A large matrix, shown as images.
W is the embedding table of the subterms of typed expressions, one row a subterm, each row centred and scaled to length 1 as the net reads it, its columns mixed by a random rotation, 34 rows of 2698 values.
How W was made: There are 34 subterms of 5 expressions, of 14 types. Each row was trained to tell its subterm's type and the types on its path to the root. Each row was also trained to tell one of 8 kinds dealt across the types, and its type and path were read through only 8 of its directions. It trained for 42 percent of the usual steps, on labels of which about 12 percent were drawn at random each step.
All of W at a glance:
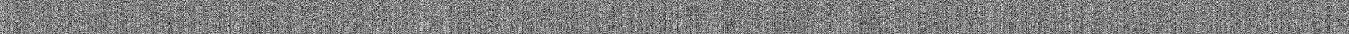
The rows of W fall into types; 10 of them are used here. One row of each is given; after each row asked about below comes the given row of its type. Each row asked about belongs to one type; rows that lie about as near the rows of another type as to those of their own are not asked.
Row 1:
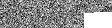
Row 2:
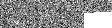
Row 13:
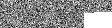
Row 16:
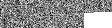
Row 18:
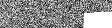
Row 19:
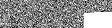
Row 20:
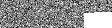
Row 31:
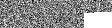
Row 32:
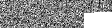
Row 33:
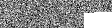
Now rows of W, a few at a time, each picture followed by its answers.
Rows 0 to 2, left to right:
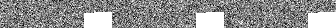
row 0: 32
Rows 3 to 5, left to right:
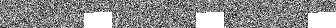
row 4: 13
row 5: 2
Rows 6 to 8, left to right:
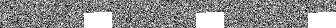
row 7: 32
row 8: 32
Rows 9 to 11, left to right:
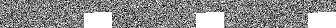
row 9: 20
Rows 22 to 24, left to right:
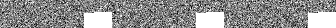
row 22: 13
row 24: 13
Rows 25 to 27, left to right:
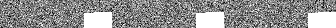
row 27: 32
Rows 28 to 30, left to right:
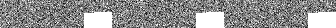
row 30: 13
